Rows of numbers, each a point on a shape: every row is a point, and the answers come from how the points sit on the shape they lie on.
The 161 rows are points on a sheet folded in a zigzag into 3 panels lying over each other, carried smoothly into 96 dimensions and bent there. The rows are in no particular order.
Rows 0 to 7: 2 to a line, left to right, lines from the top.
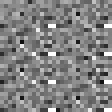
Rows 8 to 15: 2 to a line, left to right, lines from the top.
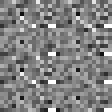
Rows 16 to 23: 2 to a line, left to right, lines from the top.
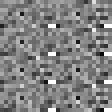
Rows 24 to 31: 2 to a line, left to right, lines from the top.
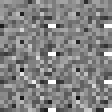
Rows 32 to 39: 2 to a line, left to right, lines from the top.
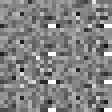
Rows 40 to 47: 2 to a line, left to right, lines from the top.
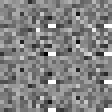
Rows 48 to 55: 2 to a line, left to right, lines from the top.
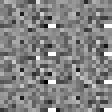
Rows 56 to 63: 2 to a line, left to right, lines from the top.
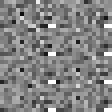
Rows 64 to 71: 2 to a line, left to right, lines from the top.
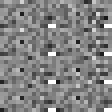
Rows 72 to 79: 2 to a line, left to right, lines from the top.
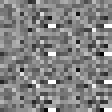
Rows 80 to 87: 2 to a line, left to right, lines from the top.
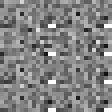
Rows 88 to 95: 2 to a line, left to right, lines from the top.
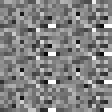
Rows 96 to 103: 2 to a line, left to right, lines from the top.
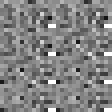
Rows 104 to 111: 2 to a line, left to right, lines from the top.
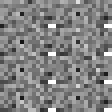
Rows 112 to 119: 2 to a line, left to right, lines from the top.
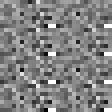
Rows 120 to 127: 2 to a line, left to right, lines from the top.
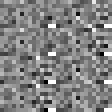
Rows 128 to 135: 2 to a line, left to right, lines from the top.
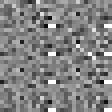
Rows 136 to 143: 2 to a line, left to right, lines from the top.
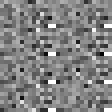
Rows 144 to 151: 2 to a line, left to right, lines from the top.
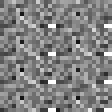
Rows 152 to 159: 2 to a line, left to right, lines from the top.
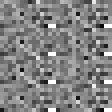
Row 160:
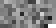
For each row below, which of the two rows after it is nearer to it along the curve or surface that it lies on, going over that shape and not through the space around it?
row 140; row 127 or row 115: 127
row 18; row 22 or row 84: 22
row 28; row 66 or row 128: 66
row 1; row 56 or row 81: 81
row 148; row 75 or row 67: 75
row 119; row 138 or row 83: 83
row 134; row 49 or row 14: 14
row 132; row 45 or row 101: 101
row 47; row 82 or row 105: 105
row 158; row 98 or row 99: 99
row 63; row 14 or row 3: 14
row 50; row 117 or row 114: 114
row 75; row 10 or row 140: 140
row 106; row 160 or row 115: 115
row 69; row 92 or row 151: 151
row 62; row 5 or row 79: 79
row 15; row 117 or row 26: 117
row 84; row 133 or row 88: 88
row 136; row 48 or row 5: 48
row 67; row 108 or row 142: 142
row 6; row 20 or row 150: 150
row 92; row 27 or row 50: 50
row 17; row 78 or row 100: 100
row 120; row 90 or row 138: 90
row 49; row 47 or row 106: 106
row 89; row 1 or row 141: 1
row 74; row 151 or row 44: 151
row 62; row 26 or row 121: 121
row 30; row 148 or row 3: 148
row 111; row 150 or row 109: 150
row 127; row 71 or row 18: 18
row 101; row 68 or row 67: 68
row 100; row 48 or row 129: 129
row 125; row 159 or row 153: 153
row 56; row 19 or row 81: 81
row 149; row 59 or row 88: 88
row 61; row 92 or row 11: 11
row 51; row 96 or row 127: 96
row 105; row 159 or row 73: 73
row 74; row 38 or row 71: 71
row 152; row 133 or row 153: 133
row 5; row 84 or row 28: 28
